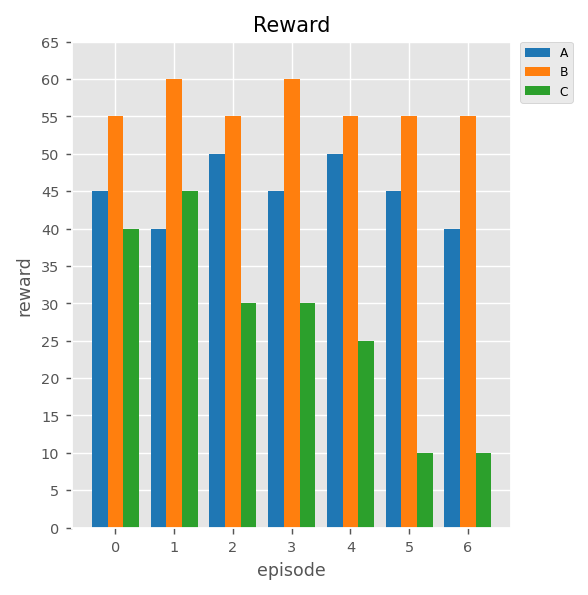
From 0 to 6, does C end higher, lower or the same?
lower
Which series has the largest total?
B
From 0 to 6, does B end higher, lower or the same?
the same
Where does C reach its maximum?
1
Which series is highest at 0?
B
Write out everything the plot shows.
Title: Reward
x-axis: episode, ticks 0 1 2 3 4 5 6
y-axis: reward, ticks 0 5 10 15 20 25 30 35 40 45 50 55 60 65
Legend: A, B, C
Values:
A: 45 40 50 45 50 45 40
B: 55 60 55 60 55 55 55
C: 40 45 30 30 25 10 10
